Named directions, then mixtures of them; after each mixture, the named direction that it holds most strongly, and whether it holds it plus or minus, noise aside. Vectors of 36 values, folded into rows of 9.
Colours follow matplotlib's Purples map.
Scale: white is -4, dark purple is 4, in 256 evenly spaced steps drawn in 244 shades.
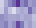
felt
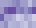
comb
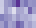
felt, plus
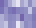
felt, minus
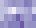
comb, minus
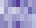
felt, plus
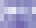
comb, minus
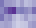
comb, plus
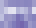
comb, minus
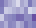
comb, minus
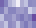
felt, minus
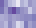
felt, minus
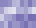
comb, minus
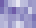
felt, minus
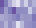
felt, minus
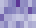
comb, plus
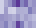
felt, plus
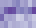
comb, plus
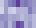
felt, plus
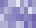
felt, minus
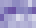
comb, plus
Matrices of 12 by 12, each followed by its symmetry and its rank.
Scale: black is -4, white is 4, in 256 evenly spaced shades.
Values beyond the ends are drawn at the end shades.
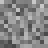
neither, full rank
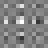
symmetric, rank one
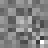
symmetric, rank two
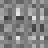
neither, rank two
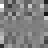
neither, rank two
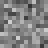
neither, full rank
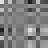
symmetric, rank one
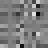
neither, rank two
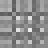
symmetric, rank two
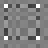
symmetric, rank one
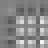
symmetric, rank one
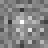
symmetric, rank two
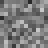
neither, full rank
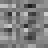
neither, rank two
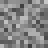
neither, full rank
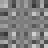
symmetric, rank one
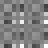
symmetric, rank one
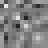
symmetric, rank two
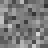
neither, full rank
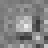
symmetric, rank two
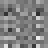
neither, rank two
